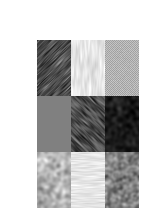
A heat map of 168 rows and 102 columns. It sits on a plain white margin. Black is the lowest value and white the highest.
It is made of 3 by 3 panels. Panel 1,1: low, slanting up to the right. Panel 1,2: very high, streaked downward, faint in contrast. Panel 1,3: high, checkered. Panel 2,1: middling, flat. Panel 2,2: low, slanting down to the right. Panel 2,3: very low, blotchy, faint in contrast. Panel 3,1: high, blotchy. Panel 3,2: very high, streaked across, faint in contrast. Panel 3,3: middling, blotchy.
